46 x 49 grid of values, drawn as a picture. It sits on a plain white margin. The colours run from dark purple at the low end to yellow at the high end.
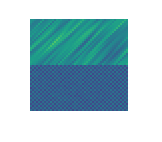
The table splits into 2 rows of 1 panel. Panel 1,1: middling, slanting up to the right. Panel 2,1: low, checkered.
